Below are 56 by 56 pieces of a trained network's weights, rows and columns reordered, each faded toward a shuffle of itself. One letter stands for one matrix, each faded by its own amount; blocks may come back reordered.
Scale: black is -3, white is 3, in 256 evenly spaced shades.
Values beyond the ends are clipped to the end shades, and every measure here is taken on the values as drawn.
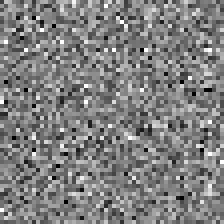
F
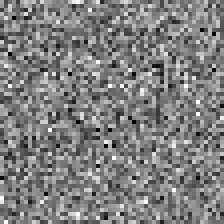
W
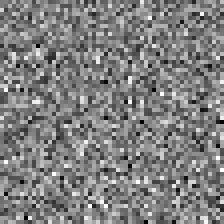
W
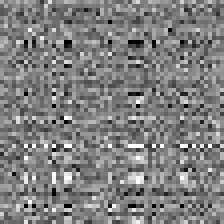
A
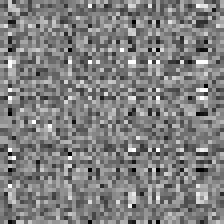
A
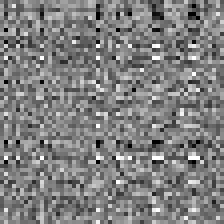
A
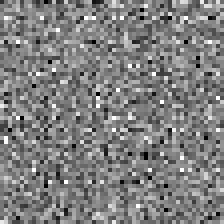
F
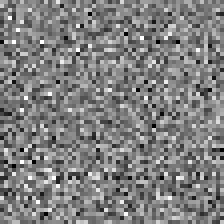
F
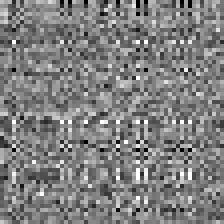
A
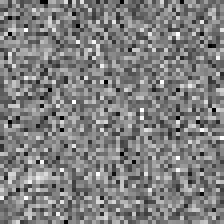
W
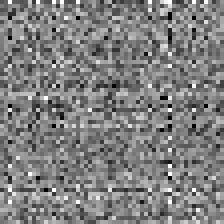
A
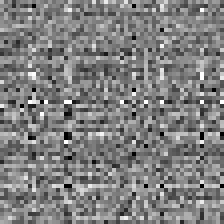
A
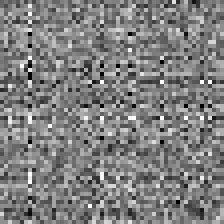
A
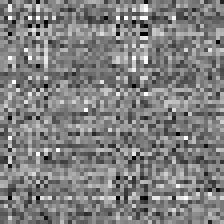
A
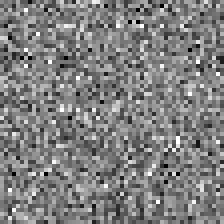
F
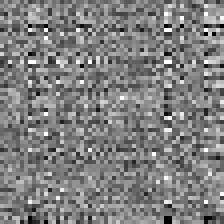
A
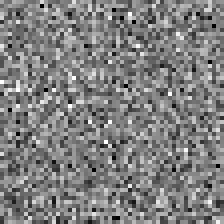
W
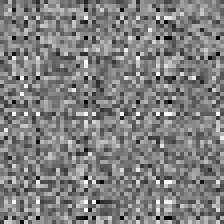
A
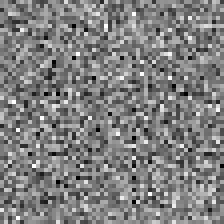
W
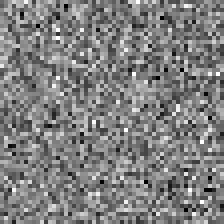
W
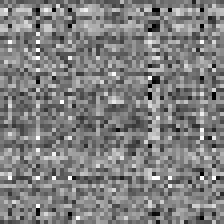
A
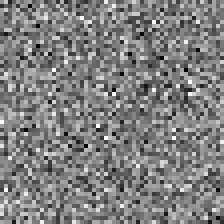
W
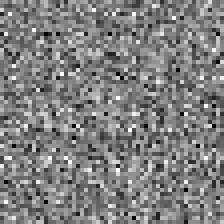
F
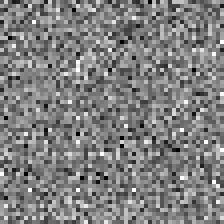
W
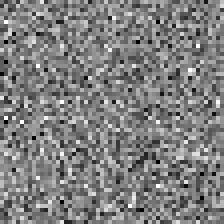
W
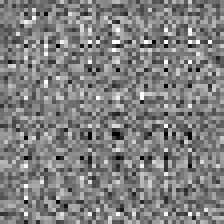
A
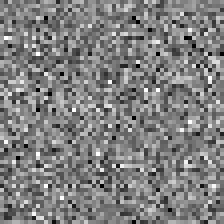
W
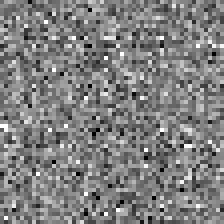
F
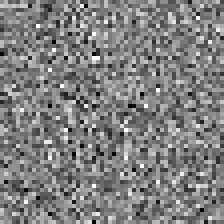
W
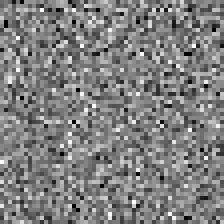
F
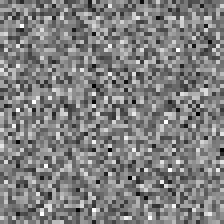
W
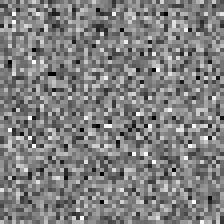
F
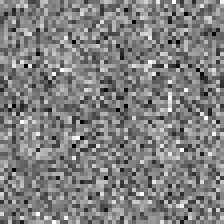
W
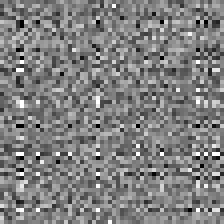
A
